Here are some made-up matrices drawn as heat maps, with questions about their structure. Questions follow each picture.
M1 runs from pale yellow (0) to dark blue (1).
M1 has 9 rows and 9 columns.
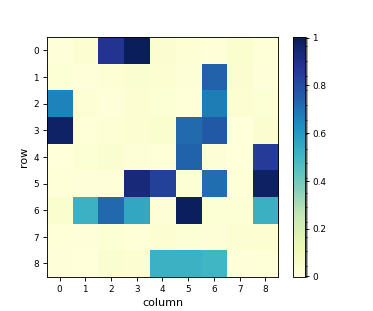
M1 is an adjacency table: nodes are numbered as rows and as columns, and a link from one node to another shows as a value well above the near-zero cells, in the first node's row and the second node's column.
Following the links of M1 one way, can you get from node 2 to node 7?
no
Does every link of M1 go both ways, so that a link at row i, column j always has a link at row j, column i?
yes
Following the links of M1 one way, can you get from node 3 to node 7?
no
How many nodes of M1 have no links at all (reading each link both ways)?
1
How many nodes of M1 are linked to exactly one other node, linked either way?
1
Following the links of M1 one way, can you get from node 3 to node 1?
yes
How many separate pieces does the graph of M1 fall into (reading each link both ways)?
2
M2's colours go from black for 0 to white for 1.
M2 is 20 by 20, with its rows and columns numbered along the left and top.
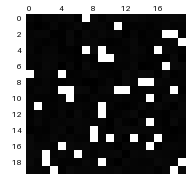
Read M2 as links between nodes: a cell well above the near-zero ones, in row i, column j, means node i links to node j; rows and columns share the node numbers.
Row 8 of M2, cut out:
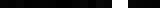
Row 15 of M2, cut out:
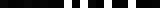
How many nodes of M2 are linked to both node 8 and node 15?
0
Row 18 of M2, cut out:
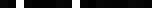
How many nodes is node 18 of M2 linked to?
3
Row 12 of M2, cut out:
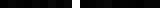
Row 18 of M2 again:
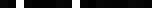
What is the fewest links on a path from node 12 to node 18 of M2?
2
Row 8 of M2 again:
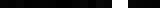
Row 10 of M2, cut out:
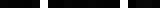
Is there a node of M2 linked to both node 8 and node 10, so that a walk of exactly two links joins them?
yes
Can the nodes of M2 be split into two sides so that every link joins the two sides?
yes
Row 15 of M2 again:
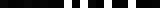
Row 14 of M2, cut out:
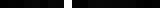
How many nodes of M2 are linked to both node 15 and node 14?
1
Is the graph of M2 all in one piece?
yes
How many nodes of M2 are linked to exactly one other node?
7
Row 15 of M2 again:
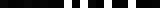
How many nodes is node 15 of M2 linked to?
4
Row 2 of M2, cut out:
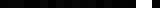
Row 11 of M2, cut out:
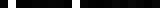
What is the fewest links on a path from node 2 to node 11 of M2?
3
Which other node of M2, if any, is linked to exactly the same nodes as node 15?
none
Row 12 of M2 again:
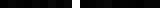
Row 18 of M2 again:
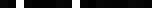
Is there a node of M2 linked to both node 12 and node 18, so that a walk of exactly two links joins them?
yes
